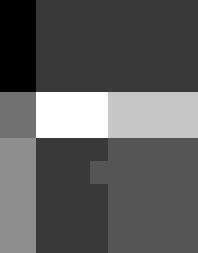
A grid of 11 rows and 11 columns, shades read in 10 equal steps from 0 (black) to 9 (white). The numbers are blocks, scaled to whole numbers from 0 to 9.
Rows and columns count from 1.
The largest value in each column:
5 5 9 9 9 9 7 7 7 7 7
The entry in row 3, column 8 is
2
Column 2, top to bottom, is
0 0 0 0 4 4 5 5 5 5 5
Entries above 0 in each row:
9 9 9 9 11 11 11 11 11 11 11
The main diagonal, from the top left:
0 0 2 2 9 9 3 3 3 3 3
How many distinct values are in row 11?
3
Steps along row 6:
same up same same same down same same same same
